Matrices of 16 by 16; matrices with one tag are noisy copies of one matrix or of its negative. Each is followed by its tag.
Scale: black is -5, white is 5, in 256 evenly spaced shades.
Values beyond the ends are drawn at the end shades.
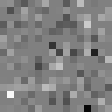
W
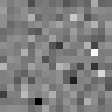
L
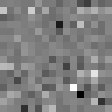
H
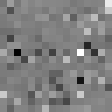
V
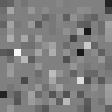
V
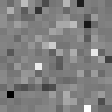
W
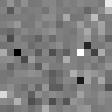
V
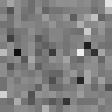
V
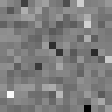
W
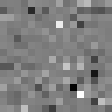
H
